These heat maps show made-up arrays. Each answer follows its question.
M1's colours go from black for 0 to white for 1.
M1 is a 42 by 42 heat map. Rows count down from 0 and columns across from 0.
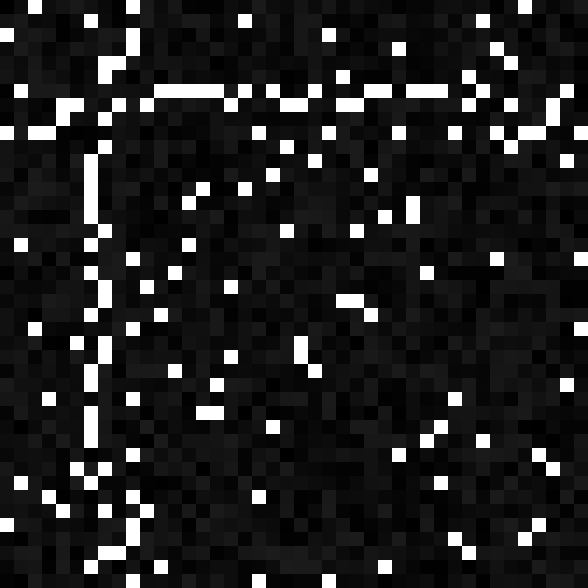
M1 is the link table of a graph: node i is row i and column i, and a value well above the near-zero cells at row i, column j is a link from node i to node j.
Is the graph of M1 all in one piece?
no
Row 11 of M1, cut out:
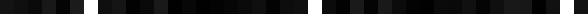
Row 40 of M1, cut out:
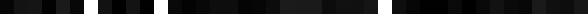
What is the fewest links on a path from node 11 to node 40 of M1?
1
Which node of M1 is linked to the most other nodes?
node 6
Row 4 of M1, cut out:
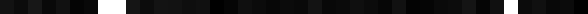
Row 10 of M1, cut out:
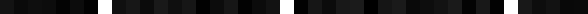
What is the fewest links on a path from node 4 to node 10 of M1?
2
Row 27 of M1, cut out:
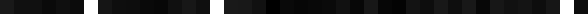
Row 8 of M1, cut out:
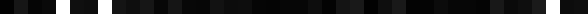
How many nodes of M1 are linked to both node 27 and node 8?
0
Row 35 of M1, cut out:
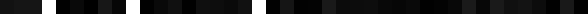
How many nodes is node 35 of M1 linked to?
3
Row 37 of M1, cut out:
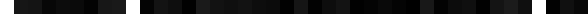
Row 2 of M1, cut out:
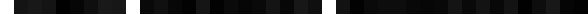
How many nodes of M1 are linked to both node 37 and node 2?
2
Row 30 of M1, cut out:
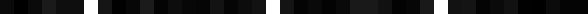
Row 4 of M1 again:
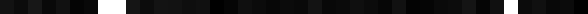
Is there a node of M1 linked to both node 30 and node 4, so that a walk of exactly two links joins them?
no
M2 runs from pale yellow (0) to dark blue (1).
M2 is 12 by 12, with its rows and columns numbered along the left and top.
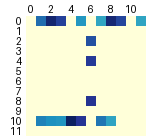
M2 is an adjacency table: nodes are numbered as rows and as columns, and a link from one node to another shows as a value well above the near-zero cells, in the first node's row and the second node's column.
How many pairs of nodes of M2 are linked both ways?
0
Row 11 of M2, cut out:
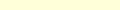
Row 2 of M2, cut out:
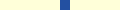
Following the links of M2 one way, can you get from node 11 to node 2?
no
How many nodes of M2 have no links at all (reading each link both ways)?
0
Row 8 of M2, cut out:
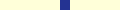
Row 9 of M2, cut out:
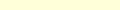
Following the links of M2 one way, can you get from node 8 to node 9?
no
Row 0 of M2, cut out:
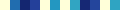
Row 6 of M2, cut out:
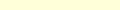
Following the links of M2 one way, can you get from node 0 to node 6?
yes
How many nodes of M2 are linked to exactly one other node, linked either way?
2
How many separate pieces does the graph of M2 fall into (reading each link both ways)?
1
